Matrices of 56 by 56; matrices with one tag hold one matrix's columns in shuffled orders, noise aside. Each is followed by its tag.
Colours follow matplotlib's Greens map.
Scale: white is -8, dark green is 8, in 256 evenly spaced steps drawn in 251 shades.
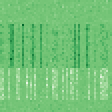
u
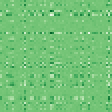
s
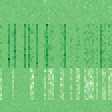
u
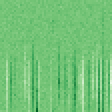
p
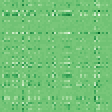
s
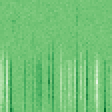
p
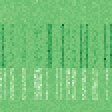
u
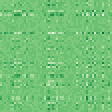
s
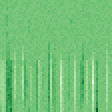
p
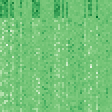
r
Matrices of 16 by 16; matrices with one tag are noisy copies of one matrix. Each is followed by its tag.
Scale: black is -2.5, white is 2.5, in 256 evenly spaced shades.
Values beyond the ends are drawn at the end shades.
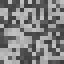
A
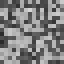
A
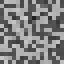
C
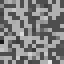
C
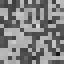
A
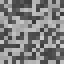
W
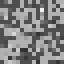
A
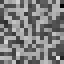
C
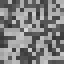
A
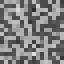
C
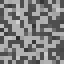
C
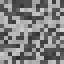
W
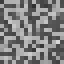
C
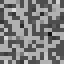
C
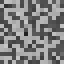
C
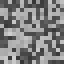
A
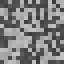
A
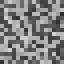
C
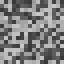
W
